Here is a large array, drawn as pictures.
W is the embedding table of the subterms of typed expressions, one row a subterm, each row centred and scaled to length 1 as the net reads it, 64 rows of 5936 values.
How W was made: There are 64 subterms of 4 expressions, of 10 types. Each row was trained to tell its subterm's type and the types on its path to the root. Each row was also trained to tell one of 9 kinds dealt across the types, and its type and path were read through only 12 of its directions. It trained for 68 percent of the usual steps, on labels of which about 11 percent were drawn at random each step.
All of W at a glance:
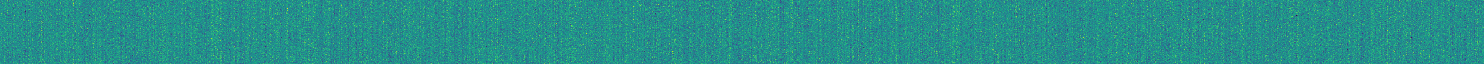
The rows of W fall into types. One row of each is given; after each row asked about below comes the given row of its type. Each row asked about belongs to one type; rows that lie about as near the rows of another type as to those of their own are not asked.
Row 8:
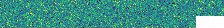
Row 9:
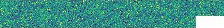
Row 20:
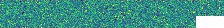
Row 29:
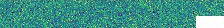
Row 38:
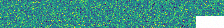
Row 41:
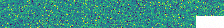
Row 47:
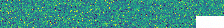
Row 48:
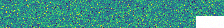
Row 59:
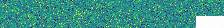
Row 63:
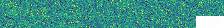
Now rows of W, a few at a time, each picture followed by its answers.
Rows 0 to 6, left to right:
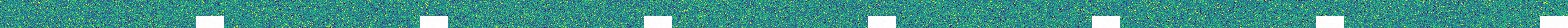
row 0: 47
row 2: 8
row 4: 48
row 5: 29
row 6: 29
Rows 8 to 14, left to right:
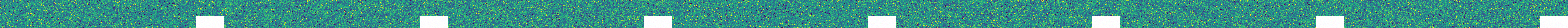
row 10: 38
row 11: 29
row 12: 38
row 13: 9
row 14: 9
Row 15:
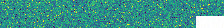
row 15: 20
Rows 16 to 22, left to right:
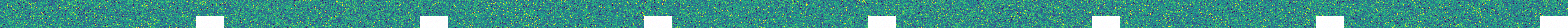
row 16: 63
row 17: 38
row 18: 59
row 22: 8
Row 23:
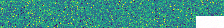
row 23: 48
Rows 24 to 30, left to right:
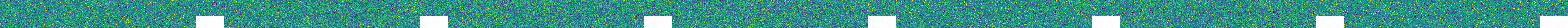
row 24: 20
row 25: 47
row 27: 63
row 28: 47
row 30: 48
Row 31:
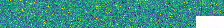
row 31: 8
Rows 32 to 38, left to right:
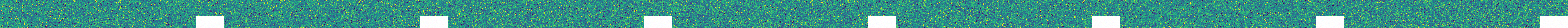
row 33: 38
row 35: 9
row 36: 9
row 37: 48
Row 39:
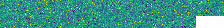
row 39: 63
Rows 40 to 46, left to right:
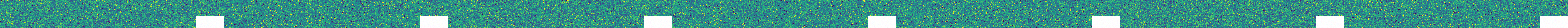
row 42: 63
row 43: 9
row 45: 63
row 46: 59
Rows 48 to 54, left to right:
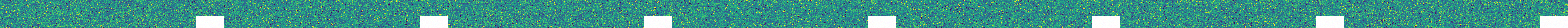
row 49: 38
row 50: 48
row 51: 59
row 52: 47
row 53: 8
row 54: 41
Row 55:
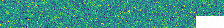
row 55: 20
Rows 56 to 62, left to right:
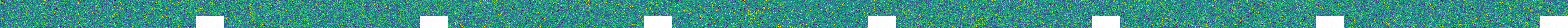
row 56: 47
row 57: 48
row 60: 63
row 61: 47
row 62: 41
